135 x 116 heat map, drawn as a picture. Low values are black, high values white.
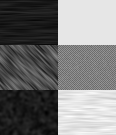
It is made of 3 by 2 panels. Panel 1,1: very low, streaked across, faint in contrast. Panel 1,2: very high, flat. Panel 2,1: low, slanting down to the right. Panel 2,2: middling, checkered. Panel 3,1: very low, blotchy, faint in contrast. Panel 3,2: very high, streaked across, faint in contrast.
